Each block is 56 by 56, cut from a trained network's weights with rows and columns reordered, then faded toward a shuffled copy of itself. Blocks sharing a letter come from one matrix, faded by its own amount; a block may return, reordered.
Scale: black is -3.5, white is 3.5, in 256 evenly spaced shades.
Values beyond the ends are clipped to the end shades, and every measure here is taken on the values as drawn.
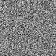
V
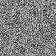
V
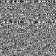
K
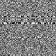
K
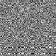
K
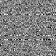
K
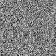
V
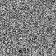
V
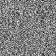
V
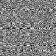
K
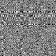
K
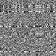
K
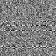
K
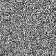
V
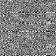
K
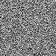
V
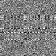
K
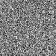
V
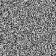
V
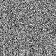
V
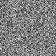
V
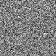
V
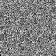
V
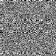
K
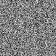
V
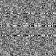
K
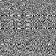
K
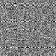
K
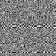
K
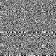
K
